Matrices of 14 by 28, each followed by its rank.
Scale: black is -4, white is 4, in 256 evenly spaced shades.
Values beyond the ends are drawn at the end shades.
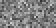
full rank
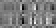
two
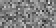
full rank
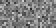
full rank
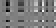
one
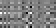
two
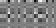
one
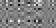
two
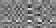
two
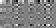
two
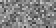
full rank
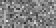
full rank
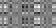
one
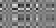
one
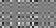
one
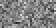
full rank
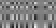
one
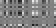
one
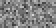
full rank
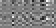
two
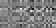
two
